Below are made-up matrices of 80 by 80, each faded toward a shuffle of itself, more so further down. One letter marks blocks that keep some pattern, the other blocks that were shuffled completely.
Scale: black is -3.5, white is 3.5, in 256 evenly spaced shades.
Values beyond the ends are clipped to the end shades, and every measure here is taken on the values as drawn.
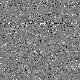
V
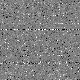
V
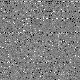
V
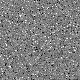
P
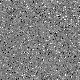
P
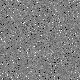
P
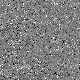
P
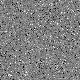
P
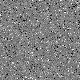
P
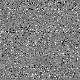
V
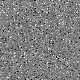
P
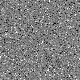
P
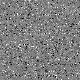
V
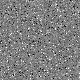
P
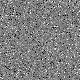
P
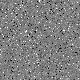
P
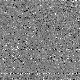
V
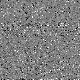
V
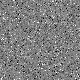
P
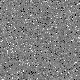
P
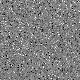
P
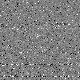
V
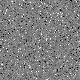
P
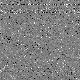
V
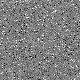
P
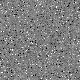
P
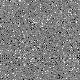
V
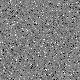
P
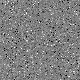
P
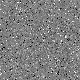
P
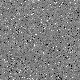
P
